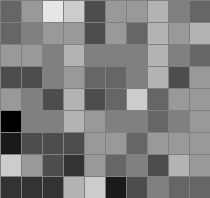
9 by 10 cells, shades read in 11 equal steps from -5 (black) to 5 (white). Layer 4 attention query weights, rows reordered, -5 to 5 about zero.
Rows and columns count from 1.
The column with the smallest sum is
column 1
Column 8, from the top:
2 2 2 2 -1 -1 1 -2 0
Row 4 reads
-2 -2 0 1 -1 -1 0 2 -2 1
